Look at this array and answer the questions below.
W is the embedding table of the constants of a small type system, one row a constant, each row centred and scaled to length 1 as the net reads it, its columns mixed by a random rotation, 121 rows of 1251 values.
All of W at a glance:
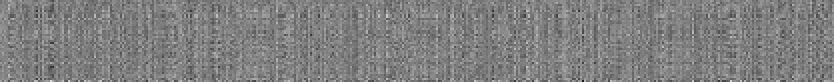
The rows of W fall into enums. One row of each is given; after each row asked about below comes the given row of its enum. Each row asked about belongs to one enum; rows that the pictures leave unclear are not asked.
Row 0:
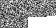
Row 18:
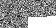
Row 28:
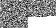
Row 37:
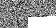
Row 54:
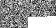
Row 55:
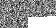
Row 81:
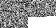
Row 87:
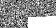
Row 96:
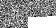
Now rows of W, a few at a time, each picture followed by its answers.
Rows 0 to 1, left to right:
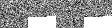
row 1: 37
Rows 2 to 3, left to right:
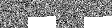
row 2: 81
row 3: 18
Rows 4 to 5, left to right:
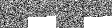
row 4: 0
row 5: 28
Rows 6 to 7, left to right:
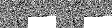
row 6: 37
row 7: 37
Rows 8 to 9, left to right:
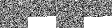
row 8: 54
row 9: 28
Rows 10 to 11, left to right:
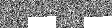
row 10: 55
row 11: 96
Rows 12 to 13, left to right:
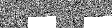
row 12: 87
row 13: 37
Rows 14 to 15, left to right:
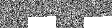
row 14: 55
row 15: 87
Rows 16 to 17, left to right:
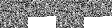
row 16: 81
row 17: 81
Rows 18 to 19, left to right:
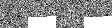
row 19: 96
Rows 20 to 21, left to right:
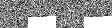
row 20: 37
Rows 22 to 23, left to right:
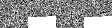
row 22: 96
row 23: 87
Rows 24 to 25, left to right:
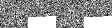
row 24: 87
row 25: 96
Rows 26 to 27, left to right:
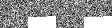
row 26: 96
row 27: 54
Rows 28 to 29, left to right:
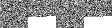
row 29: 54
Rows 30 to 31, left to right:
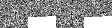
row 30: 96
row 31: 87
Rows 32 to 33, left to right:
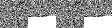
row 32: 37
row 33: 37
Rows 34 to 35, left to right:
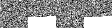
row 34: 28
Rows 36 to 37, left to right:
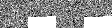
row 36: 96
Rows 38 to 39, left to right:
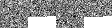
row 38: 54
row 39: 18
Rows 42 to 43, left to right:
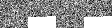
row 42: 96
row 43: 54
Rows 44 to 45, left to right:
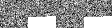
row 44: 87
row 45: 54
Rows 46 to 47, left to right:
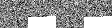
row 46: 37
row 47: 54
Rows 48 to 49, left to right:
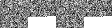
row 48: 54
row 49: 54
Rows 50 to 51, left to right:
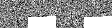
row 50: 37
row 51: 87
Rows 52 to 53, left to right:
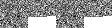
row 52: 18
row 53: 18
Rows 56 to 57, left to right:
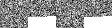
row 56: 54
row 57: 87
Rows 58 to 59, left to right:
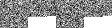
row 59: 0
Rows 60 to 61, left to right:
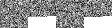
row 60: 54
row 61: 81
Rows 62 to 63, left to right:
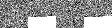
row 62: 96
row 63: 37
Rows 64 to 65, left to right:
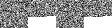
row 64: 81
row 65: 28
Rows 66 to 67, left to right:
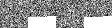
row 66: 54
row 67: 96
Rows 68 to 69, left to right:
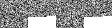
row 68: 0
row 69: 87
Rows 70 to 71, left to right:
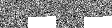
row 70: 87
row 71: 18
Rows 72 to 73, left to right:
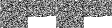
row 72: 28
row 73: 28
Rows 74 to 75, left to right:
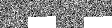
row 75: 54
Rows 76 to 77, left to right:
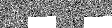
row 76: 96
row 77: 37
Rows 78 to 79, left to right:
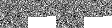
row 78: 18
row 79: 18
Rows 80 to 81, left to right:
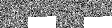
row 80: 96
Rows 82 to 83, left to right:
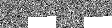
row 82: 18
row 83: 96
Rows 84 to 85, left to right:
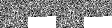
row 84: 96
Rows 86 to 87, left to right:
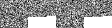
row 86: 0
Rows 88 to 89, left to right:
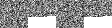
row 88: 55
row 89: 28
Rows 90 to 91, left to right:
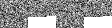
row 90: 0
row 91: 81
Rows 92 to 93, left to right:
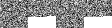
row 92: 28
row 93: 54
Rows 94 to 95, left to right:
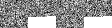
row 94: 87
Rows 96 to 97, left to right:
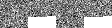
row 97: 18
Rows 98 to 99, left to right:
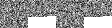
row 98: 55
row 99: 81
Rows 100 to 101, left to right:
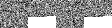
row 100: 81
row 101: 37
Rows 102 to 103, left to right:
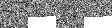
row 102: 81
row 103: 18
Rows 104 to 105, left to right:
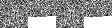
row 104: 96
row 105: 96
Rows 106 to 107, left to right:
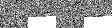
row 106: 87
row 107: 37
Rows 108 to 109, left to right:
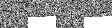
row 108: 81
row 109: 87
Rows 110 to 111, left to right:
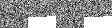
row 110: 0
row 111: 55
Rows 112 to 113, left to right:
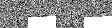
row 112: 37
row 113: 87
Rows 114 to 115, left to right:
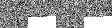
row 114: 37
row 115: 54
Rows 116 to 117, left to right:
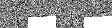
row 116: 37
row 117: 87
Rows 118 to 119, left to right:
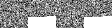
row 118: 81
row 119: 87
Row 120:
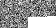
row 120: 54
